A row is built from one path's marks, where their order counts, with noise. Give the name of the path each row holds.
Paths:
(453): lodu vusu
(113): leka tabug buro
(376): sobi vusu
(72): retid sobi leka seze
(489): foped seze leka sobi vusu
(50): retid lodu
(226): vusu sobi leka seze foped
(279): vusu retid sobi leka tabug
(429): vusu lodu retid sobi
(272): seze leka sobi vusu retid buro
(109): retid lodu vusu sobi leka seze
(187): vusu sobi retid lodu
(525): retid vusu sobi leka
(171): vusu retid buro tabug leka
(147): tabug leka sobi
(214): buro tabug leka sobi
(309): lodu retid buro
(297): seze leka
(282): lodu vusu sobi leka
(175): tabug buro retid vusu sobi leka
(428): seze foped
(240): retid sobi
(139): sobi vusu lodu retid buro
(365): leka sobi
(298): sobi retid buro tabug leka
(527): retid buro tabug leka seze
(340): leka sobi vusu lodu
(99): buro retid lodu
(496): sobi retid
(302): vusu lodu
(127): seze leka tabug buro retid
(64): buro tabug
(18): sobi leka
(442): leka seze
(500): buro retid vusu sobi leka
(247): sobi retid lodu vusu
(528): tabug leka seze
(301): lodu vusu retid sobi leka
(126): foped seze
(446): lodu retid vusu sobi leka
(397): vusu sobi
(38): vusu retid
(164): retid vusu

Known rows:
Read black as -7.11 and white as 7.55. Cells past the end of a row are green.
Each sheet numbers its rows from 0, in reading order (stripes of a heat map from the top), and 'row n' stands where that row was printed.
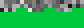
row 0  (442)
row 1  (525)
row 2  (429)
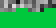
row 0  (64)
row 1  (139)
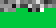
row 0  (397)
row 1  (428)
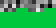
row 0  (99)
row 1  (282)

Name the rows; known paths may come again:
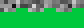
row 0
(397)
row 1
(171)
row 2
(279)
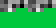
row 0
(282)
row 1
(301)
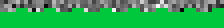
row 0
(429)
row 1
(309)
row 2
(72)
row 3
(525)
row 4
(164)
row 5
(113)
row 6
(298)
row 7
(139)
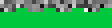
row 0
(340)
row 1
(187)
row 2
(226)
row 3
(50)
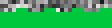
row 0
(528)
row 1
(376)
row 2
(109)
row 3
(64)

